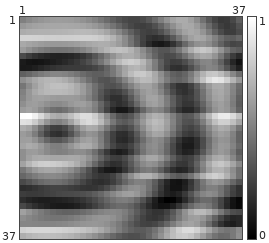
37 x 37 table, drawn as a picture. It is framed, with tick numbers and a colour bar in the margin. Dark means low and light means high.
Ninth with the lowest average: bottom middle. Rings: centred on the middle left. Ninth with the highest average: middle left.
